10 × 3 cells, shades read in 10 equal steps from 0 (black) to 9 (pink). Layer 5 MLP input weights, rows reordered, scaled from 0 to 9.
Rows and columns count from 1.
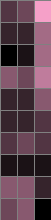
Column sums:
27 30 42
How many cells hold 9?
1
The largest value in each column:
5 5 9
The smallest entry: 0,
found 2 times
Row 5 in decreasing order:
5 2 2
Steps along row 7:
up down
